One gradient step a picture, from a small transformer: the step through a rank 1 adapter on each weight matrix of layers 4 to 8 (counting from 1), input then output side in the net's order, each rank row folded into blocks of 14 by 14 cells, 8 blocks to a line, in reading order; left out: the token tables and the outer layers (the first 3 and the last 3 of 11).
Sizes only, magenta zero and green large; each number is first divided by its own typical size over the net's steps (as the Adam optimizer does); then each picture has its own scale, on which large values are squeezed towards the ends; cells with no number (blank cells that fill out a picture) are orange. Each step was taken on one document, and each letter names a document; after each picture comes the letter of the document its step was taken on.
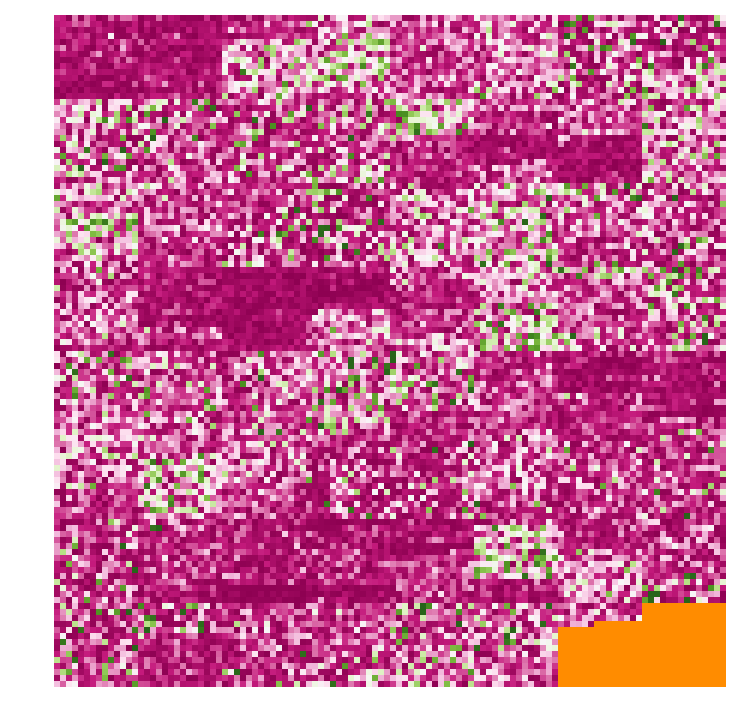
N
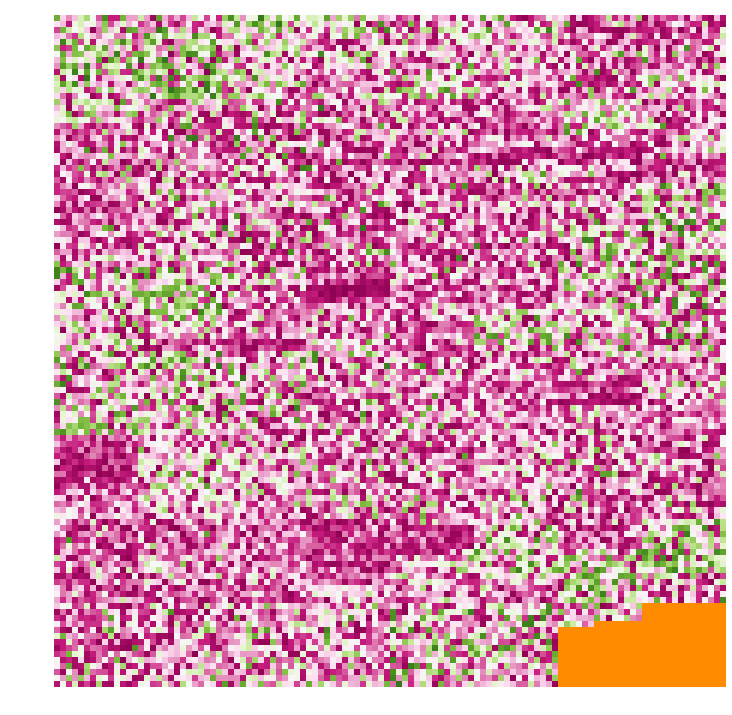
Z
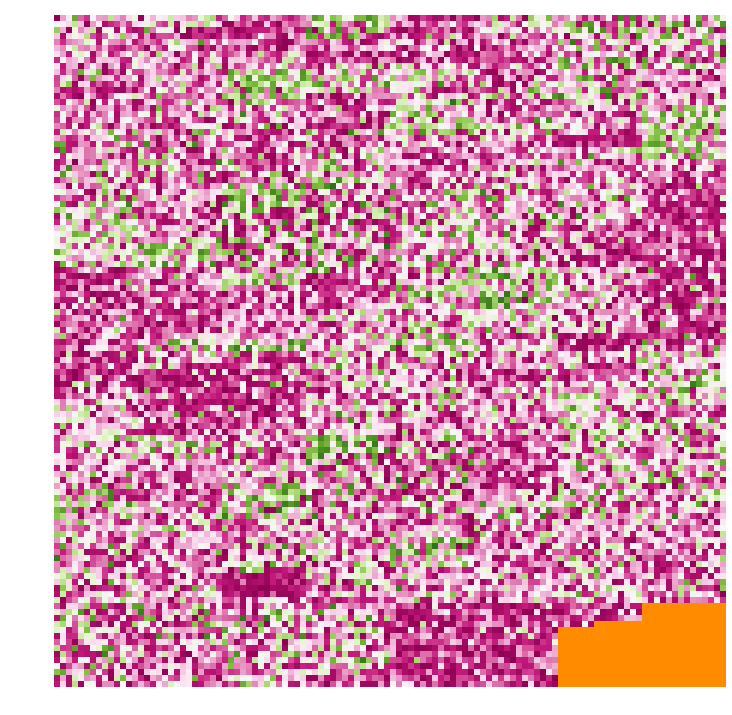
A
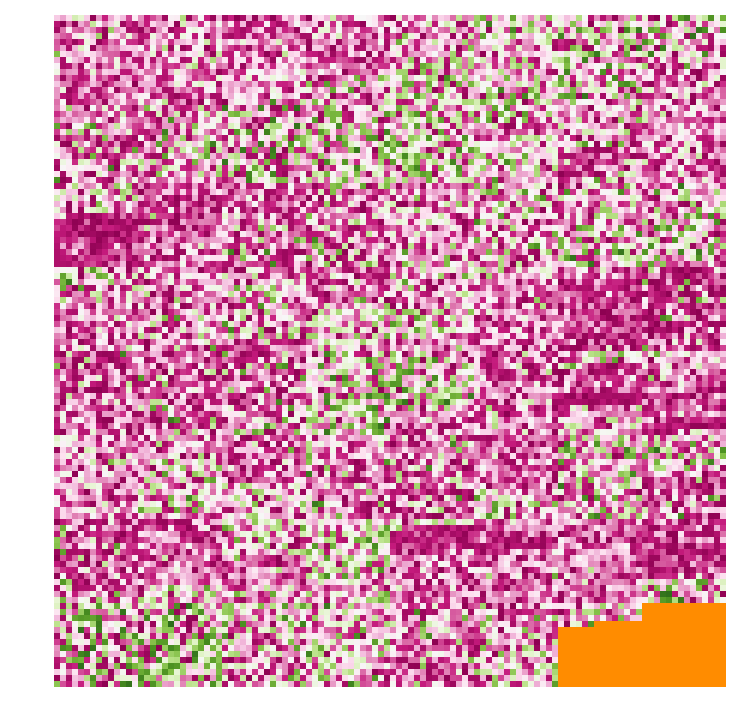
A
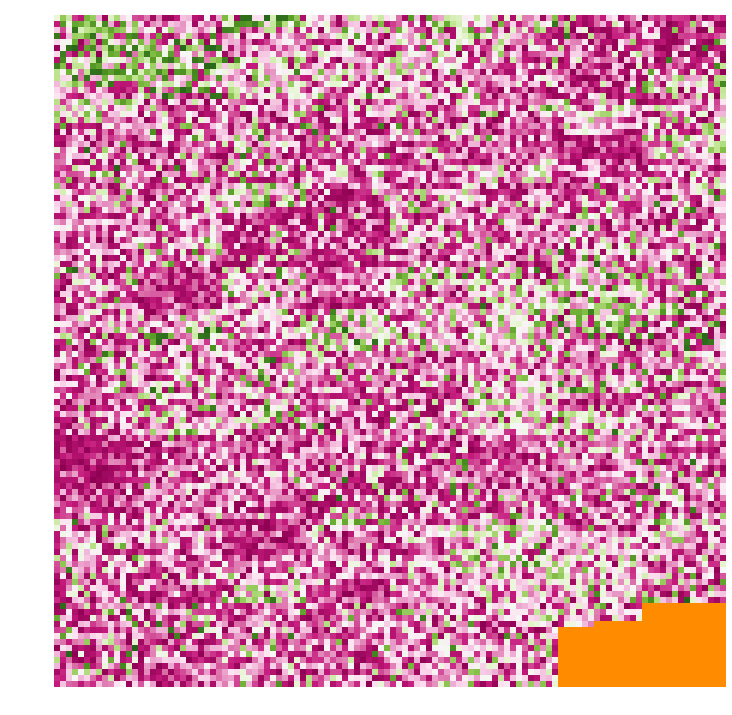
Z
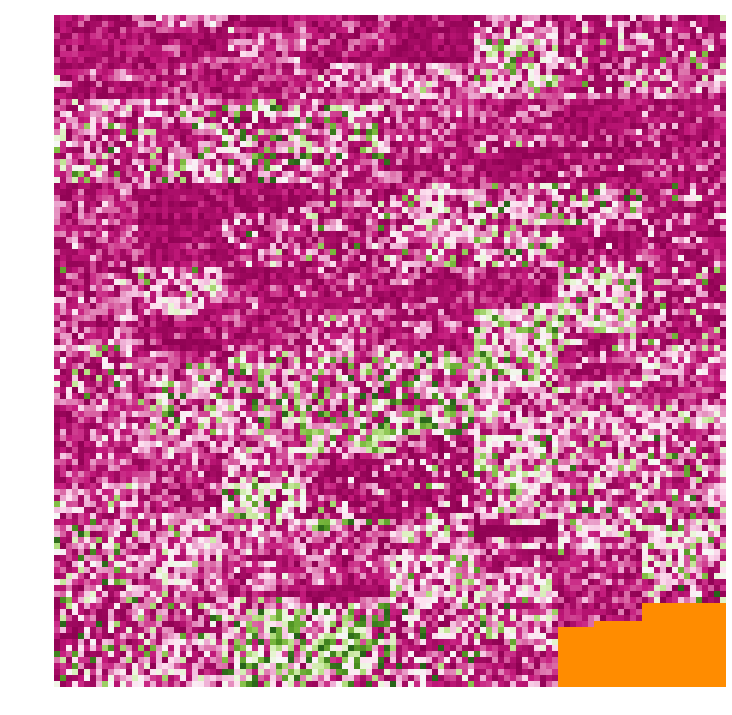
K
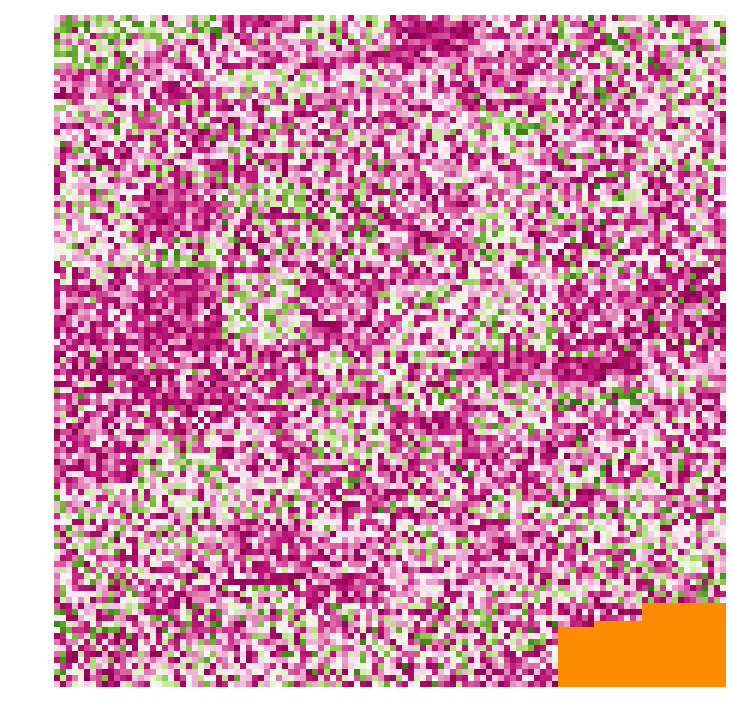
A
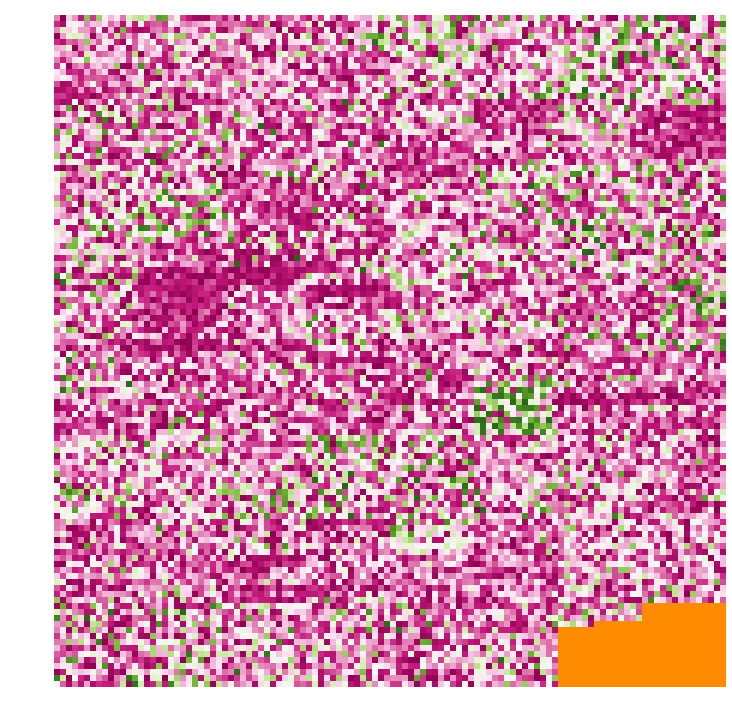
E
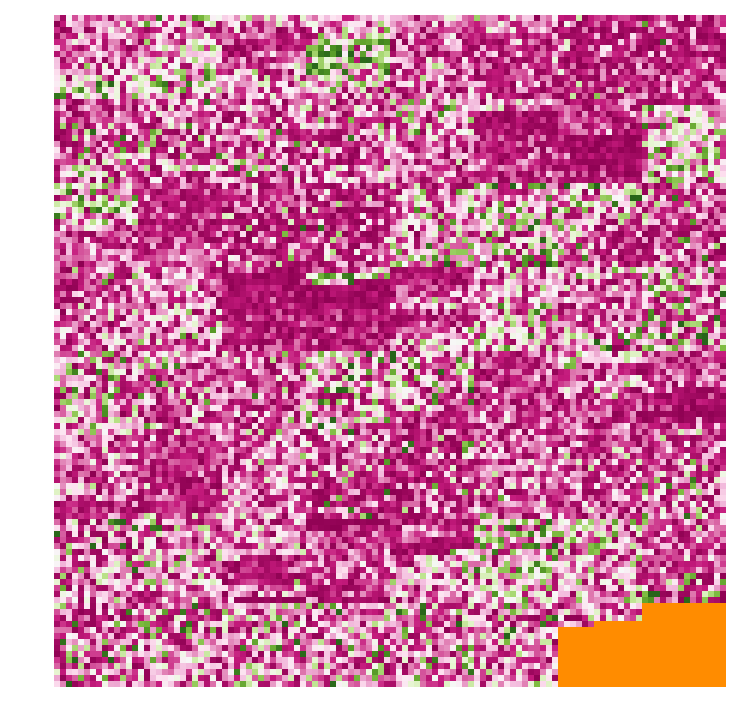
N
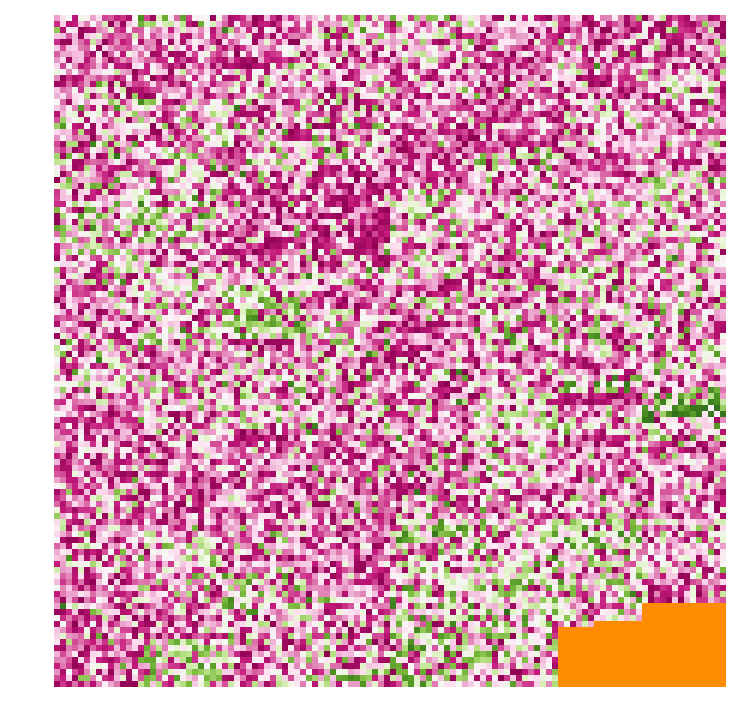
Z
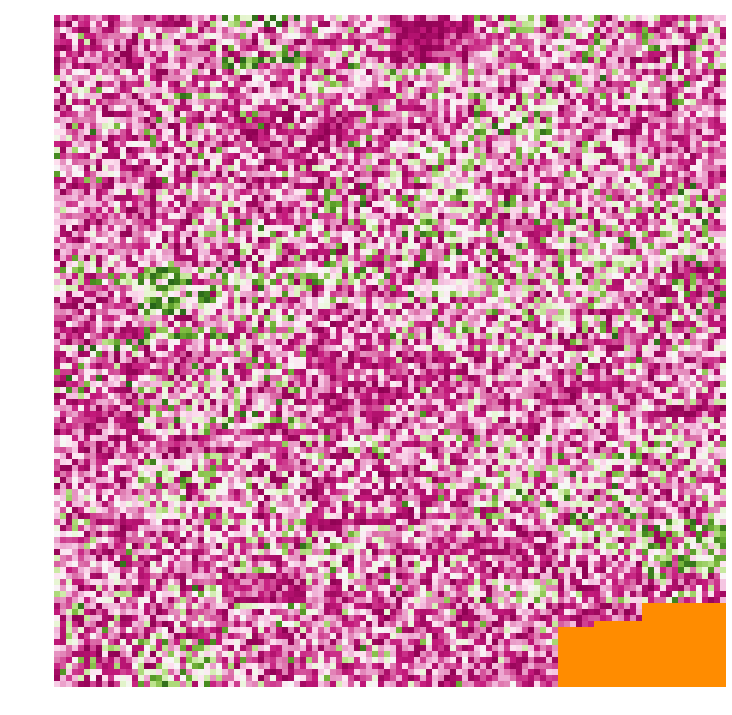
E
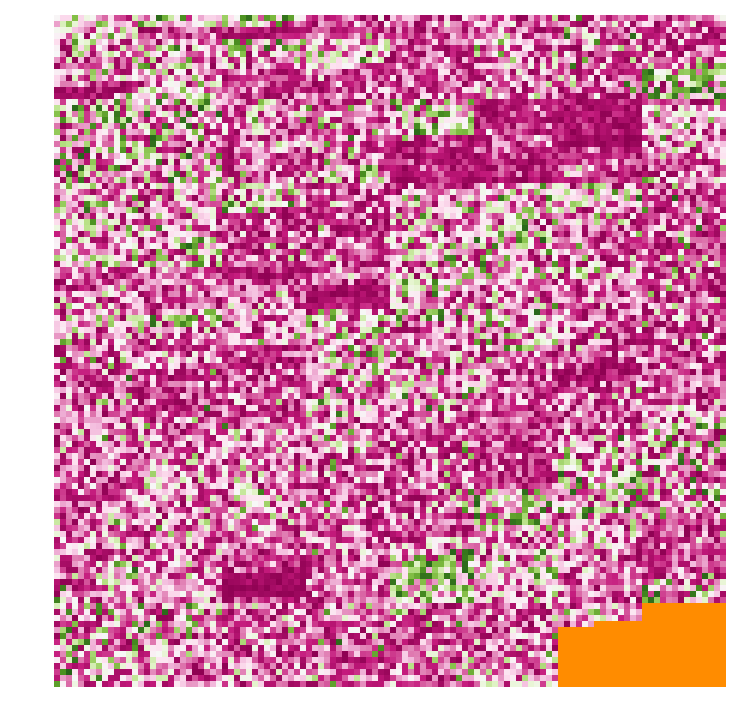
N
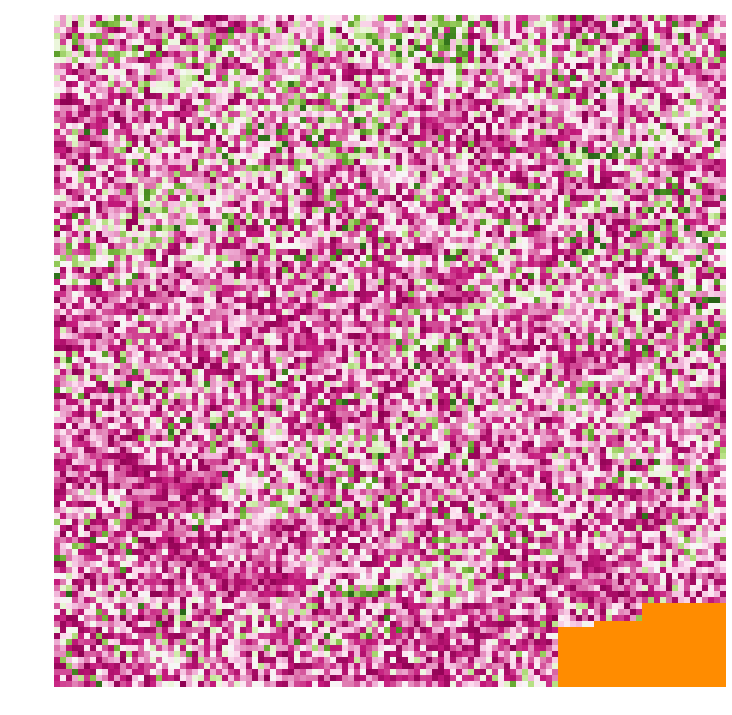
E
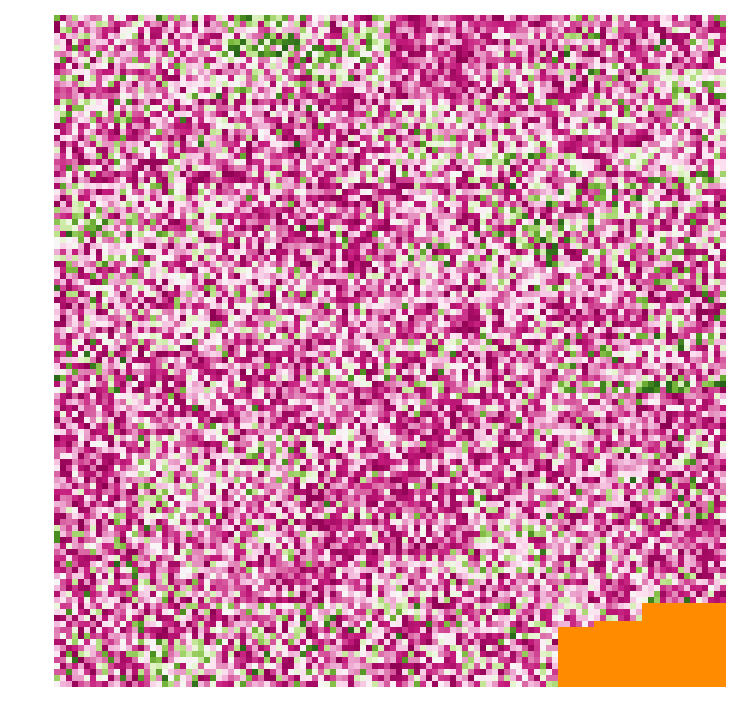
N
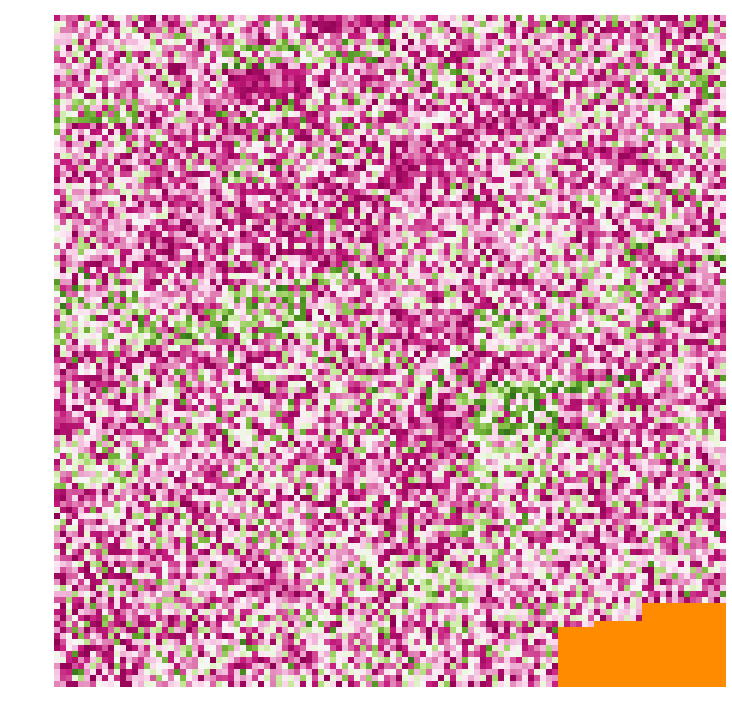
Z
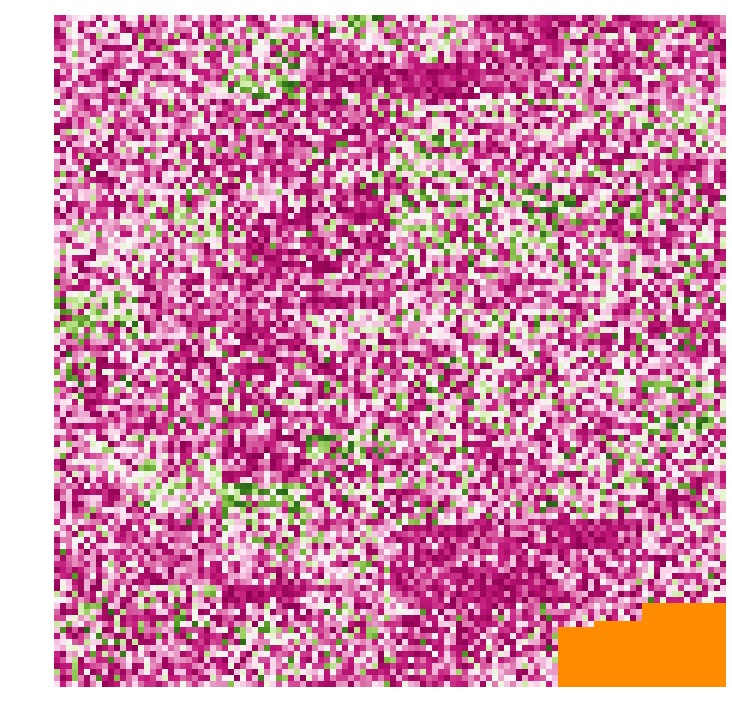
E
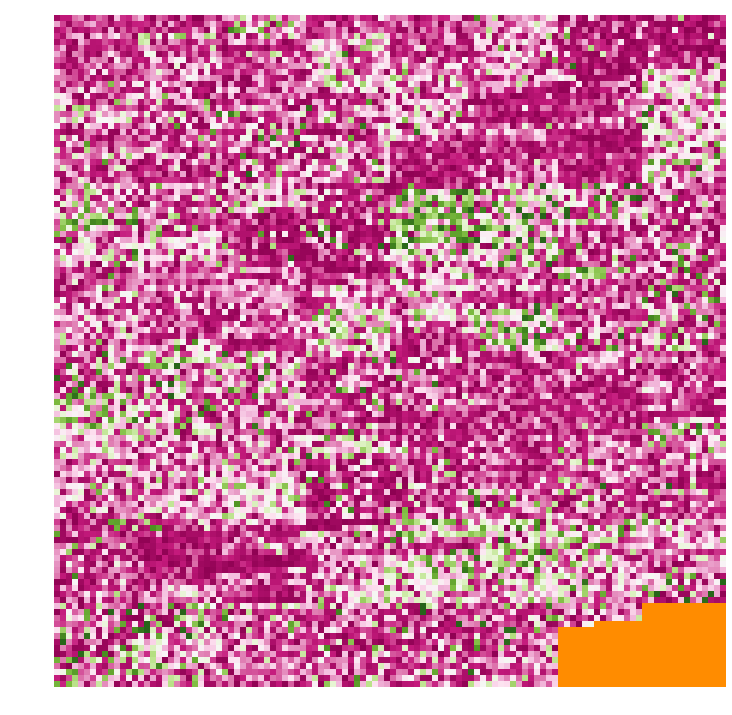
N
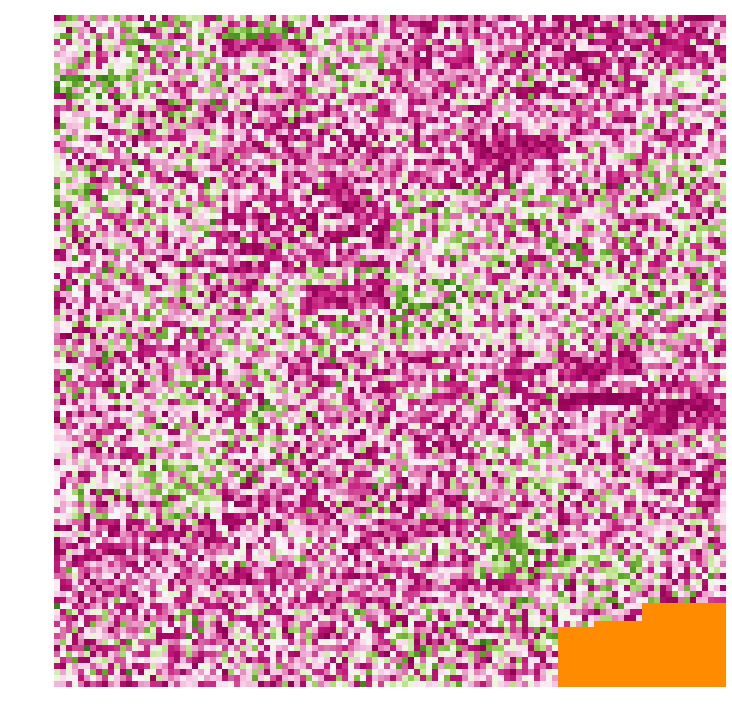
Z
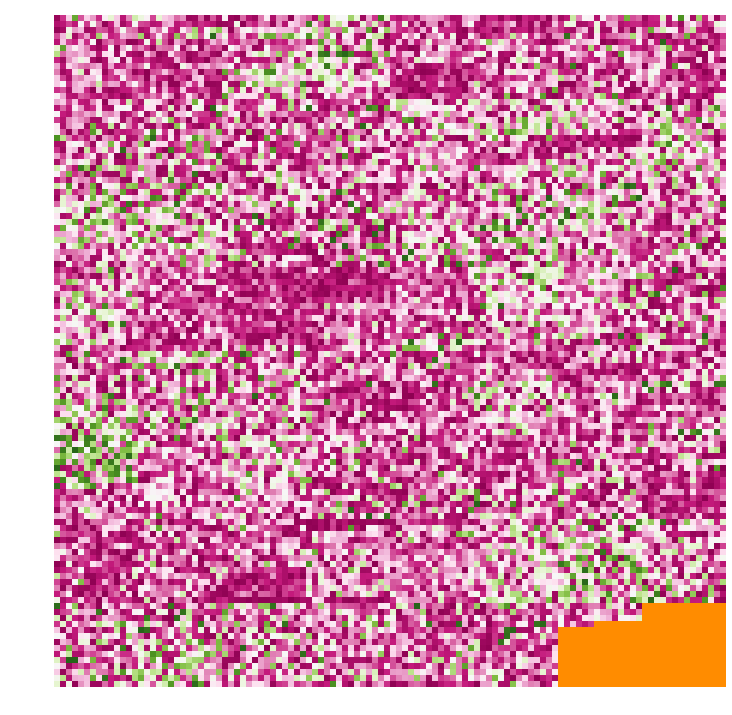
N
